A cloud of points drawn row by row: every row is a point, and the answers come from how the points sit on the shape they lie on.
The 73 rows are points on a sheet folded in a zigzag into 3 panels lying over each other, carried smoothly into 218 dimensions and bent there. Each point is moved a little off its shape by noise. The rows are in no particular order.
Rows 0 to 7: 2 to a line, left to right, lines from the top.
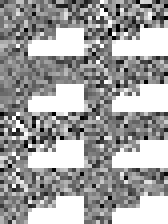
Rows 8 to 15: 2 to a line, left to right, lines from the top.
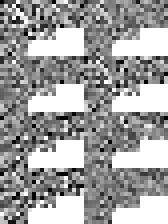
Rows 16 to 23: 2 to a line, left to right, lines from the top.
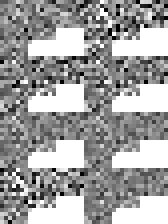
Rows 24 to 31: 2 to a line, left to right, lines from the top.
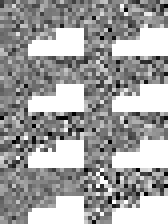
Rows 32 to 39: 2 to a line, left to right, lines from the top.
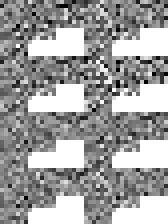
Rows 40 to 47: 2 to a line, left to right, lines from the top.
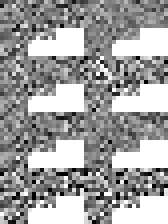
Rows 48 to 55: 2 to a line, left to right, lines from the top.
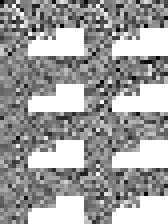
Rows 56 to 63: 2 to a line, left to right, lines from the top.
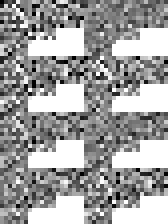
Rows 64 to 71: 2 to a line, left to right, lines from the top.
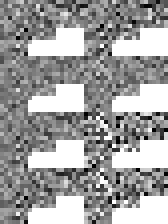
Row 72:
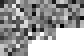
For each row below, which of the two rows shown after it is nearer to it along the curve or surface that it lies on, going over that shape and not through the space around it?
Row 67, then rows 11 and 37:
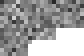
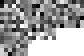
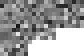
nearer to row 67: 11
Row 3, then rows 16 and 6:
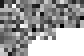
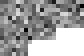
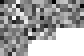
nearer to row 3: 6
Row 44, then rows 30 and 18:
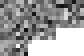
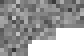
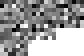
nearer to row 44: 18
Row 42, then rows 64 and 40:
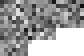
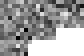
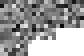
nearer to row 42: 40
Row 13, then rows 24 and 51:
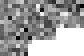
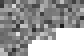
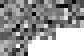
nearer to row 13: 51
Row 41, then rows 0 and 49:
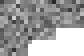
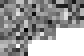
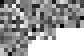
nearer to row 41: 49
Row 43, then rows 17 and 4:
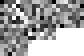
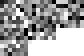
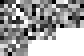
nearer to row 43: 4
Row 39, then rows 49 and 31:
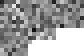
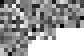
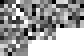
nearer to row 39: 49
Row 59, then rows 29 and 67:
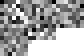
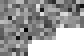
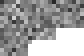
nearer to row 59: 67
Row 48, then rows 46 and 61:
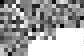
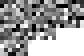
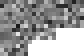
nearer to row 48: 61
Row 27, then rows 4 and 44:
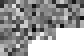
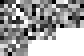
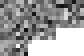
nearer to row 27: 4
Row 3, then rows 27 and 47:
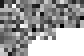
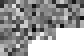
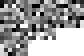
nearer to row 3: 47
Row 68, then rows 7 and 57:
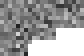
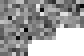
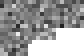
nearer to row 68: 7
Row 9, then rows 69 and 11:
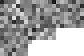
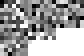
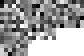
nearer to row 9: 11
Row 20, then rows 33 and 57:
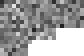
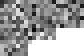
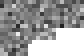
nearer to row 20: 57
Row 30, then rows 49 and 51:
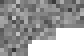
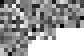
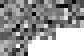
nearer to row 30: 49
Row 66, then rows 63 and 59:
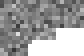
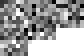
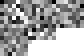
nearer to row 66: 59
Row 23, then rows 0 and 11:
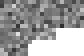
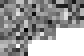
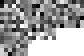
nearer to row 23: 11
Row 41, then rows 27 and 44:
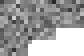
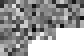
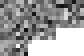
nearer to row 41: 27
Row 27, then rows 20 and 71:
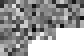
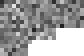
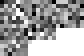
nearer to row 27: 71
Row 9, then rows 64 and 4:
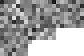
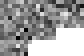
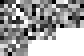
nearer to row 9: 4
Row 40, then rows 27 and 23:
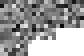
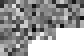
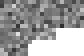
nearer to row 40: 27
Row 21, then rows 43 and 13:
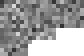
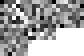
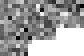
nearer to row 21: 43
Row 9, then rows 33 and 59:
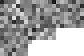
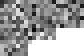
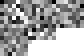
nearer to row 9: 59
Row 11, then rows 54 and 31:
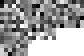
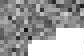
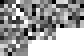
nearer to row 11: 31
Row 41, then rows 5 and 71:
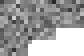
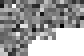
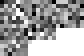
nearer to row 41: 5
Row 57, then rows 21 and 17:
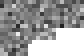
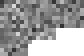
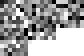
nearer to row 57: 21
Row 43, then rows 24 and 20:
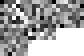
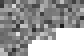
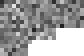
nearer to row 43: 20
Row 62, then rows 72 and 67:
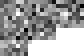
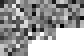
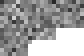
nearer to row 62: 72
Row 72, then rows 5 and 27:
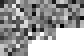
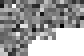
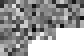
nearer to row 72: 27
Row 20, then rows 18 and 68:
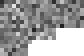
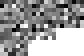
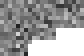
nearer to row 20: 18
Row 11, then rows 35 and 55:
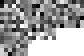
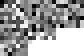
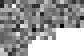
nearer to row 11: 55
